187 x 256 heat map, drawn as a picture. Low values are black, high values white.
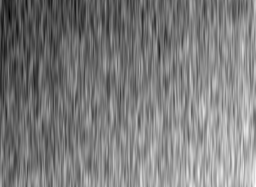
The field climbs toward the bottom right. The ninth with the highest average is the bottom right. The top left is the ninth with the lowest average. The values follow a bell shape. The grain runs up and down. Neither half mirrors the other.
